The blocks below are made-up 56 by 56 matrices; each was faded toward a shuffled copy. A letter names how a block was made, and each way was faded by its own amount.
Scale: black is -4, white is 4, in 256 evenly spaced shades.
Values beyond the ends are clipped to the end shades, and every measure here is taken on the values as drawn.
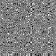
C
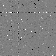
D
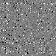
D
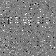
D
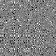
C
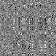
C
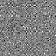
C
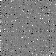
D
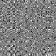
C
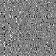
C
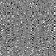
C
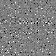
D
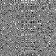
C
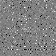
D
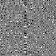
C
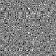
C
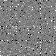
D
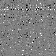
D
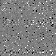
D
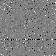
D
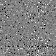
D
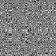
C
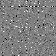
D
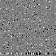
D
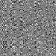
C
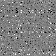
D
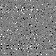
D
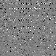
D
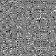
C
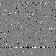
D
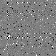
D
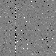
D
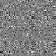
C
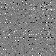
D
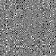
C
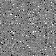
D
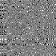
C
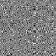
C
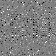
D
